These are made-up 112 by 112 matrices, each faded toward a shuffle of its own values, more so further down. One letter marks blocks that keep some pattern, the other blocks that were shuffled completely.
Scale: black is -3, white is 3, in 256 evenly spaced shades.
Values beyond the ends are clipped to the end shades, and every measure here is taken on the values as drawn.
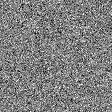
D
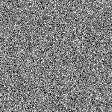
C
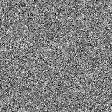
C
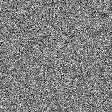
D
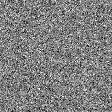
C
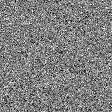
D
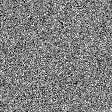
D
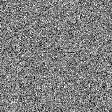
C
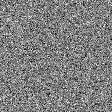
C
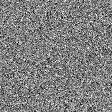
D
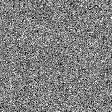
C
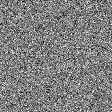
C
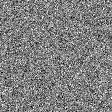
D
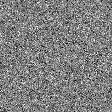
C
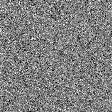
D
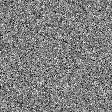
D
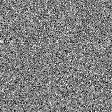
C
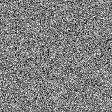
C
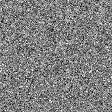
C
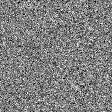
C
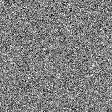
C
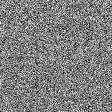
D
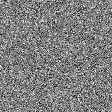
C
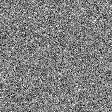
D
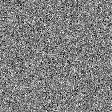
C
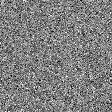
C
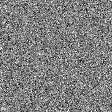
D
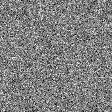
D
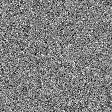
D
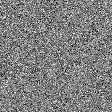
D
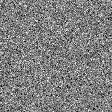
C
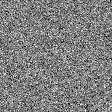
C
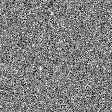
C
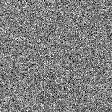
C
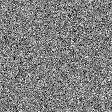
D
